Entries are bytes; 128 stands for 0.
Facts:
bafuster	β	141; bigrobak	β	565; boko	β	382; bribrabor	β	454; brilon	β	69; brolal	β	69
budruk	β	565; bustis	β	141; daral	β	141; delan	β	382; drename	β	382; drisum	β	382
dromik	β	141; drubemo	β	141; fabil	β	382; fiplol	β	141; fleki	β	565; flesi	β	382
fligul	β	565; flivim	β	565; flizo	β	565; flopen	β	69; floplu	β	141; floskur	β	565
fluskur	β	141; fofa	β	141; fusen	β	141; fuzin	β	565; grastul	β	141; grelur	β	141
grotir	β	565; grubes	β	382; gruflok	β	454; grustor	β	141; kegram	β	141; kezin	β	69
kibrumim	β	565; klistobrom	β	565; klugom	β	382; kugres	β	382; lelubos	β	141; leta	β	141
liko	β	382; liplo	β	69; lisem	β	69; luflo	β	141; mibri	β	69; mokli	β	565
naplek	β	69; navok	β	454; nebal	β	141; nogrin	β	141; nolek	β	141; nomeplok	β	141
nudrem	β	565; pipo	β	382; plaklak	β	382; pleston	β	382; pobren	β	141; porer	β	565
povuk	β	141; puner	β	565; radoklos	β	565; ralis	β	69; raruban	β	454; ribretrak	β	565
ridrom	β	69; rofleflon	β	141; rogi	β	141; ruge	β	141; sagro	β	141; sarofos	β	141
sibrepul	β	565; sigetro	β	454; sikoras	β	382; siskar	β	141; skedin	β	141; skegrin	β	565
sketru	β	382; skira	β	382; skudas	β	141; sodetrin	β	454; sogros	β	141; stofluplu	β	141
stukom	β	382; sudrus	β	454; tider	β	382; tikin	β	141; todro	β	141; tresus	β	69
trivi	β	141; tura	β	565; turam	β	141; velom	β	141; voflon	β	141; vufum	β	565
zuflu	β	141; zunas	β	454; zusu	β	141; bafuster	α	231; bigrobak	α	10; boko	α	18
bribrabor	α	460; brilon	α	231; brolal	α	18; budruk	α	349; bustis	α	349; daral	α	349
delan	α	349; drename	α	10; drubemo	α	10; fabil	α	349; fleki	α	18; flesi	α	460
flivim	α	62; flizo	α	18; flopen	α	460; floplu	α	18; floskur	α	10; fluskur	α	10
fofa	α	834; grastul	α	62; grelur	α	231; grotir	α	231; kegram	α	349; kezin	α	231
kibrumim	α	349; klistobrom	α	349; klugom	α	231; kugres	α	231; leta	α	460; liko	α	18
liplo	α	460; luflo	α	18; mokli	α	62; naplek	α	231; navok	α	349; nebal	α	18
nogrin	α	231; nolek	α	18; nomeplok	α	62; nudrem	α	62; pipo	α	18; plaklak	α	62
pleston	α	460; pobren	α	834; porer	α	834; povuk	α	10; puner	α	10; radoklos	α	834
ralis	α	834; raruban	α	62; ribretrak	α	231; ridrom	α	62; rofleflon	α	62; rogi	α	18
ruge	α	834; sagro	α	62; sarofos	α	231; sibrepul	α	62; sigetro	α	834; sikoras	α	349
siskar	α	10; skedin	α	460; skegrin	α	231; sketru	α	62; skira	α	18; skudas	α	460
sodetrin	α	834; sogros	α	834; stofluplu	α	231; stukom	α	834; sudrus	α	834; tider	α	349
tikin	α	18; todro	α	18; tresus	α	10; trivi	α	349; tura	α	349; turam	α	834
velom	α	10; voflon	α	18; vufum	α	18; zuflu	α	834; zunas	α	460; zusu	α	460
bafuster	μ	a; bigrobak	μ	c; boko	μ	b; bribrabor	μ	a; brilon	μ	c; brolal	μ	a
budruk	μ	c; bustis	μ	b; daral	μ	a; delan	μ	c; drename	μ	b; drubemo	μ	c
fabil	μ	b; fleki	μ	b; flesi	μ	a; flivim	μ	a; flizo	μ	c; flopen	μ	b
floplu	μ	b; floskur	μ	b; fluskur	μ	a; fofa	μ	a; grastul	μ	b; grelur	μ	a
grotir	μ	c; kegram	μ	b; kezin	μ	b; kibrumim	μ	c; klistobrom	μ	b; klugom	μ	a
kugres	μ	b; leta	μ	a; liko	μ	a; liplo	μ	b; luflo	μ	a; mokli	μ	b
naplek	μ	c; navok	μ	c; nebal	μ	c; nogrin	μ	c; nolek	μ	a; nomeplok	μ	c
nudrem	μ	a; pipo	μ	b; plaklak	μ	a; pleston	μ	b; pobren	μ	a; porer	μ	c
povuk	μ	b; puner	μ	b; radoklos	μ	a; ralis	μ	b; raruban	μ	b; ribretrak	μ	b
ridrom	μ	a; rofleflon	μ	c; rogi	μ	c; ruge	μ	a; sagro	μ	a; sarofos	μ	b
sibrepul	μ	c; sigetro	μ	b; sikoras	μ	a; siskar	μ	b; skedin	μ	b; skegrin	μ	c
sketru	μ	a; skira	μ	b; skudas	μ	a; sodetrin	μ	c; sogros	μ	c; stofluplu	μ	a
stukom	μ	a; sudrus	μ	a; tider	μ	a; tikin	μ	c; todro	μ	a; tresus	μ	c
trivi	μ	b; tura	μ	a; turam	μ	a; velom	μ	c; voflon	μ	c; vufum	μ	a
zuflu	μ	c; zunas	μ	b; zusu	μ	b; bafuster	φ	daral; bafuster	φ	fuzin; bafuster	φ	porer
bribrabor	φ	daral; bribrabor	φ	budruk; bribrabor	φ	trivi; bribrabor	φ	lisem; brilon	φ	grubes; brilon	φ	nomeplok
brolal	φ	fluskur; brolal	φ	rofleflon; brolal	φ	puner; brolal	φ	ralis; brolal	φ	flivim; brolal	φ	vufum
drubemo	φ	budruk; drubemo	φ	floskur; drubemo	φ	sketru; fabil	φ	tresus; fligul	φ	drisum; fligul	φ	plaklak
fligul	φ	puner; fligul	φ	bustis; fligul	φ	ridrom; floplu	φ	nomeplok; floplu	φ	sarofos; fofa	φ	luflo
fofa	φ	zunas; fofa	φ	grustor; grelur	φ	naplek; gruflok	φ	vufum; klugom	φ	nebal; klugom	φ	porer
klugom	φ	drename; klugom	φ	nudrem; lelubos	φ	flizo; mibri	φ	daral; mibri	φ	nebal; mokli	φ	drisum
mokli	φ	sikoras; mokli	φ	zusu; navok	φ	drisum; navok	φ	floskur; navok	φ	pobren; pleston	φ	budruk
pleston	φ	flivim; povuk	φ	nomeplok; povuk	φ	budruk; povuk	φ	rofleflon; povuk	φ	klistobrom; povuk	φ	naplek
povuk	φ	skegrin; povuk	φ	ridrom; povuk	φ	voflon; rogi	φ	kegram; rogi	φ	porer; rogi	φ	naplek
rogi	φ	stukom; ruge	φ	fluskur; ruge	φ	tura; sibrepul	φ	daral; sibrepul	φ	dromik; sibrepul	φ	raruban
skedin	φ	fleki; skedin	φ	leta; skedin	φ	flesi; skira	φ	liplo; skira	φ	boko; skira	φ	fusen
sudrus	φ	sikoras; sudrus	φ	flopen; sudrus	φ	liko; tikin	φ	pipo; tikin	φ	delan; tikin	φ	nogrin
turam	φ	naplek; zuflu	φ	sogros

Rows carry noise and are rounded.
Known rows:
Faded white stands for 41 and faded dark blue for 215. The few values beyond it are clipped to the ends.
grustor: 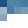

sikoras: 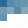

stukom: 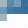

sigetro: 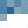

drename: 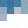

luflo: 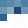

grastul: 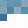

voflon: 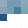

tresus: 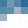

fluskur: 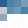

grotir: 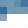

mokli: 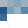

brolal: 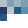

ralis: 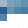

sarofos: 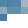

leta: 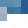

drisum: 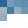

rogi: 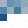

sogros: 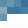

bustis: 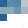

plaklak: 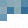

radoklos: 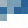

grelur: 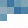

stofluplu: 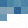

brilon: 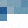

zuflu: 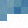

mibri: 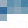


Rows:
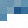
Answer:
ruge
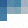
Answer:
fabil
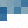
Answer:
flizo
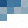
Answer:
siskar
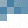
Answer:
klugom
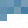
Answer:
skedin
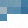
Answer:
sagro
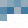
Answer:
pleston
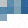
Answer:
nudrem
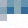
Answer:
bribrabor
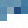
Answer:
fofa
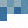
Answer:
vufum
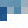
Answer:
skira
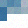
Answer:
klistobrom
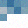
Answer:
daral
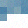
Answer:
skegrin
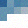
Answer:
delan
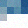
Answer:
flesi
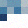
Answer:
floplu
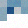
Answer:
raruban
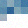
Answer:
sodetrin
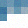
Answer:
kibrumim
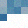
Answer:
nebal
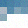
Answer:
dromik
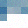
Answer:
fligul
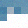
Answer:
tura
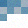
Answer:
drubemo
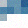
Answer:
porer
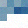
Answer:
turam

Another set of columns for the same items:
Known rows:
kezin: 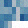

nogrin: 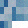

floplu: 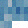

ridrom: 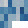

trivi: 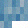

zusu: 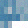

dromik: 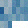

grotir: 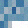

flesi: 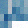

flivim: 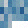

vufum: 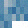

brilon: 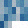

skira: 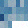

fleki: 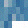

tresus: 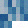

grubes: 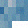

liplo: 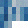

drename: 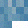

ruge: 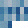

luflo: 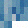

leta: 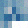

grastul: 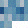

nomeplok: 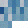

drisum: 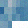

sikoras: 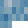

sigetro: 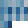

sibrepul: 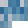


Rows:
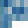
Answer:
zunas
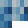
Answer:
ralis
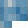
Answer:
liko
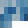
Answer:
brolal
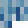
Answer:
fofa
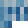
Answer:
radoklos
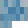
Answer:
navok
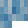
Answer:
tider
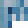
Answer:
sudrus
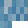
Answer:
fluskur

